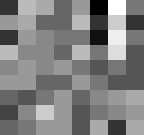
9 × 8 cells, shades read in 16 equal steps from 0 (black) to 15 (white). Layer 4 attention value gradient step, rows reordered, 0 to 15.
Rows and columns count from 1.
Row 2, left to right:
9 10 6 6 11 3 12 3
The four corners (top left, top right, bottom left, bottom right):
3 7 6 10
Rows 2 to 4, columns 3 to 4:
6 6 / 8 7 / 8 6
